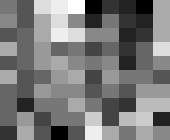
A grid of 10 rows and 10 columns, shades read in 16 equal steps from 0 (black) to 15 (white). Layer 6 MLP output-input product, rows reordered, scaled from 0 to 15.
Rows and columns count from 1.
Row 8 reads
6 2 7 7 10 7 4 3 11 11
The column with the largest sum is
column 5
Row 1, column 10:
10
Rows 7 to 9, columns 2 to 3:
5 9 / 2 7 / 9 4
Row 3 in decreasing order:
14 13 10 10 8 8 6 5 3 2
